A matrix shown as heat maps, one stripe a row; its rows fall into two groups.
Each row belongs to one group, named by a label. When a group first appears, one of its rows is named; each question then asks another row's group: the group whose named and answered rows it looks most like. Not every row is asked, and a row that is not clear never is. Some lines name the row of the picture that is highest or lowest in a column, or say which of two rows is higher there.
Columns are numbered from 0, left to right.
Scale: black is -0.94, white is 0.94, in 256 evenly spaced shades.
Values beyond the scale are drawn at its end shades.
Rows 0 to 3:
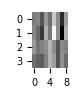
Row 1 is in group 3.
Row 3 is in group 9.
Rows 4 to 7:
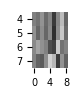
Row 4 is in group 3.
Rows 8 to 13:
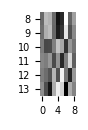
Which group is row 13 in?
9
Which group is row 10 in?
9
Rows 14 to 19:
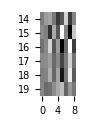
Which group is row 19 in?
9
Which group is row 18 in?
3
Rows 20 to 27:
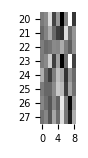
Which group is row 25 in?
9
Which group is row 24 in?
9
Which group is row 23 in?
3
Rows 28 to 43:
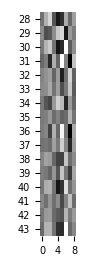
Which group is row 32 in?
3
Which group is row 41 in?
3
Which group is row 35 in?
3
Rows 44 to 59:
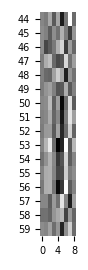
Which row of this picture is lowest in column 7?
57
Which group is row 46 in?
9
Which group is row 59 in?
3
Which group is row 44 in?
3
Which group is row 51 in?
3
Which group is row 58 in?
9
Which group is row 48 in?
9
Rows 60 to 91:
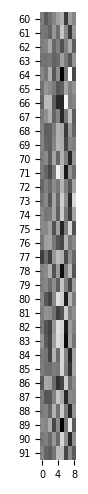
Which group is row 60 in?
9
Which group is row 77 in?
9
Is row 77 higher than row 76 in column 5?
Yes
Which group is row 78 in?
3
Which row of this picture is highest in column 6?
66
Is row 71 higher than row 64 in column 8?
Yes
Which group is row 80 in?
9
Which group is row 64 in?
3
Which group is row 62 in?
3
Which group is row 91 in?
9
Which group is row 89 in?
3
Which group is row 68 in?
9
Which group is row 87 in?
9
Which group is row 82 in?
9
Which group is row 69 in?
9
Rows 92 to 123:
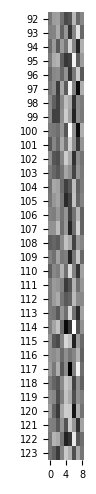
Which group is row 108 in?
9
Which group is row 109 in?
3
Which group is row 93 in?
3
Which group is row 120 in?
9
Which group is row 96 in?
3
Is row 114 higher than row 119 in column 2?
Yes
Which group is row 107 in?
3
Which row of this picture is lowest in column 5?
117
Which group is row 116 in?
3
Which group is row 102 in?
9
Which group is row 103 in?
9
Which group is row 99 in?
9
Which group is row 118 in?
9
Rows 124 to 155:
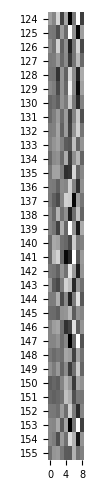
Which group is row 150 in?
9
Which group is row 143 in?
9
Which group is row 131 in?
3
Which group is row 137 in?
9
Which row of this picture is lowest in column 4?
141
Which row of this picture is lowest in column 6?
137
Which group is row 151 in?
9
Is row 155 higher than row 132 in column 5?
Yes
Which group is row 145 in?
9
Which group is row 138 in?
3
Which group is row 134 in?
3
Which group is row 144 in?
3
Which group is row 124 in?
3
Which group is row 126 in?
3
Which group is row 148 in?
9
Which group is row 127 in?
3
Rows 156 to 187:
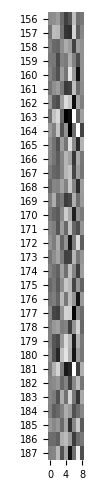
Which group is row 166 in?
9
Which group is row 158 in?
9
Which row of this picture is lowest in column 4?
163
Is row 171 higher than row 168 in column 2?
No
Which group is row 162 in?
9
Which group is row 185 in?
3
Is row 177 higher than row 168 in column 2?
No
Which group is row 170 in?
9
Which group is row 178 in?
3
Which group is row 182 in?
3
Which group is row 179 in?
9
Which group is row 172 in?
3
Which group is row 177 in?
9
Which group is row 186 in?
9
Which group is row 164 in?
3
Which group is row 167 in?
9
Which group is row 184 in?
9
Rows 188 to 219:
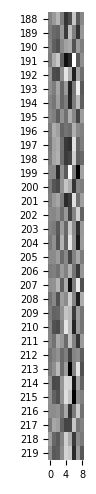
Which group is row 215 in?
9
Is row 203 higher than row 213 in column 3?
Yes
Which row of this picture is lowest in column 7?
199
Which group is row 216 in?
3
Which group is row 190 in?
9
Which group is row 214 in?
9
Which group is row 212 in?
3
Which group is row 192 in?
9
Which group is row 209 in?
9
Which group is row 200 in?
9
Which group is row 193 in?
3
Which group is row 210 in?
9
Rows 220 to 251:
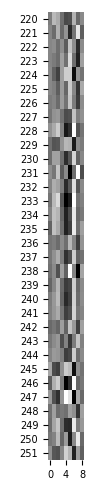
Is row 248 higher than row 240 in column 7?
No
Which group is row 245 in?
9
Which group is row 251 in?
9
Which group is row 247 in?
9
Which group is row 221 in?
3
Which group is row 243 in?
3
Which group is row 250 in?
3
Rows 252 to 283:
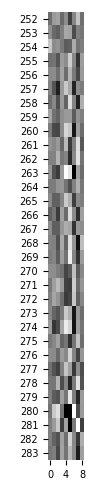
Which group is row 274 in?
9
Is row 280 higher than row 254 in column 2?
Yes
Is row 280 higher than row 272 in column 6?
Yes
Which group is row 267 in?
9
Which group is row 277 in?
9
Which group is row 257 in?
9
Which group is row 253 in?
9
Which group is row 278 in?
3
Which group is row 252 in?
3
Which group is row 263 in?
9
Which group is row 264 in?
3
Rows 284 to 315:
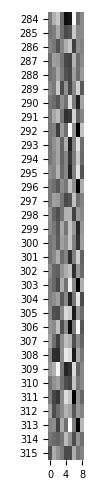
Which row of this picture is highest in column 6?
284
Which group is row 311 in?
9
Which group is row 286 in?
9
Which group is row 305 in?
9
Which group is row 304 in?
3
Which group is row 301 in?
3
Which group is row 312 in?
9
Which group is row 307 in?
9
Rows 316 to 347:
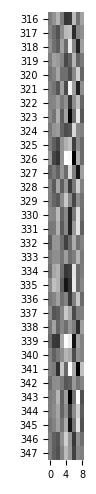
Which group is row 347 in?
9
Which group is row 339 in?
9
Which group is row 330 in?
3
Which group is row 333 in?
3
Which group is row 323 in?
3
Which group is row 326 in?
9
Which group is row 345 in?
3
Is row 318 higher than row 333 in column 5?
Yes
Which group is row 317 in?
9
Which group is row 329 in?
9
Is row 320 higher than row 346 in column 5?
No
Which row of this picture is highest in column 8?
341
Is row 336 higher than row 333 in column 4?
No
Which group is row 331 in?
3
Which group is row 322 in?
3
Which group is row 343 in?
3
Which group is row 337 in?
9
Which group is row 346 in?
9
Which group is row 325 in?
9
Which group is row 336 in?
3
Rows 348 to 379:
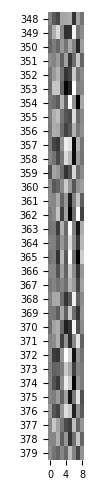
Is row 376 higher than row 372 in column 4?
No
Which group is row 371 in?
3
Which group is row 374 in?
9
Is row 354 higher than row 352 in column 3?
Yes
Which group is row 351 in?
3
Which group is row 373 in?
9
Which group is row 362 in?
3
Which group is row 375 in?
3
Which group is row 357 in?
9
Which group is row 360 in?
9
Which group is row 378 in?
3
